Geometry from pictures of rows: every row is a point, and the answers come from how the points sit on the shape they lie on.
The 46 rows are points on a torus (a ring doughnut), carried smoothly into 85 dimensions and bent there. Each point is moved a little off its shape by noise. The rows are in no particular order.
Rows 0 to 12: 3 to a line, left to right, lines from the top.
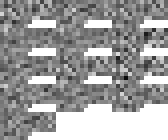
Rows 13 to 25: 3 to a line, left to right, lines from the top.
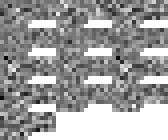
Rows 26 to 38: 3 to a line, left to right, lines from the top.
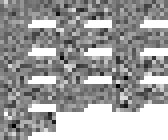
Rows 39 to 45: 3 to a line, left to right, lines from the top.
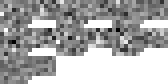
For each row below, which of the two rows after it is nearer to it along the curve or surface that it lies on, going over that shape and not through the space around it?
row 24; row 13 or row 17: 17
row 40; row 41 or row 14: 14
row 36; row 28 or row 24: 24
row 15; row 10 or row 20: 20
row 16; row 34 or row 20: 20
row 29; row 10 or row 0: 0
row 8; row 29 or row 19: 19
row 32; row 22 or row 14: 22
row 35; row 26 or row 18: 18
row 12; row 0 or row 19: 0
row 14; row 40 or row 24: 40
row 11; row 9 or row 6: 6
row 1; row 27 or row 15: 27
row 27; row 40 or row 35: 35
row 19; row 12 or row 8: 8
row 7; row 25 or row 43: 43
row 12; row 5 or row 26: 5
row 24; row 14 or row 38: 38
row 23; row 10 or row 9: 10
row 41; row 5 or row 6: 6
